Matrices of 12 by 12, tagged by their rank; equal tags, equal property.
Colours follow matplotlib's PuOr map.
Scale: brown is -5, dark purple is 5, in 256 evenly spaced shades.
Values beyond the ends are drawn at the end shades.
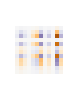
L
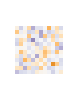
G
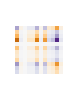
L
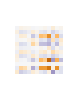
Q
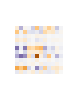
Q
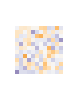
G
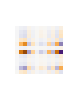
L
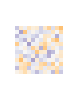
G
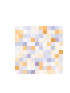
G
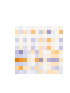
Q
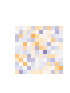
G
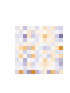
Q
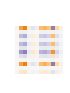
L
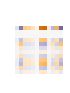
L
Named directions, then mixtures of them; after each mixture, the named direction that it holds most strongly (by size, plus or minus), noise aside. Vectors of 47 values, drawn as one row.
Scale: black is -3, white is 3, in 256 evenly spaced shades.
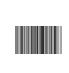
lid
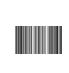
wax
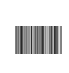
lid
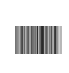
lid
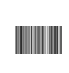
wax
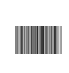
lid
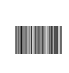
wax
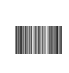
wax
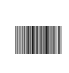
wax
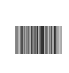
lid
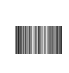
wax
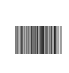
lid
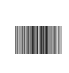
wax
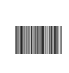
lid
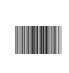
wax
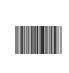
lid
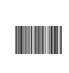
wax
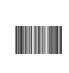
wax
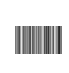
lid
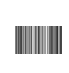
wax
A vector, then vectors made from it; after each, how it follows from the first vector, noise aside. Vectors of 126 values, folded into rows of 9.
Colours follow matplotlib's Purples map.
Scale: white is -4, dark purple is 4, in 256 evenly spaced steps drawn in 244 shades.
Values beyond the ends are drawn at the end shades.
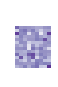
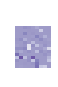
partly zeroed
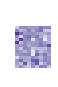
wrapped around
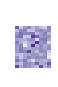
wrapped around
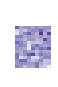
sign-scrambled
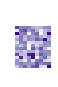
scaled up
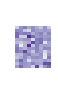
wrapped around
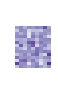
wrapped around
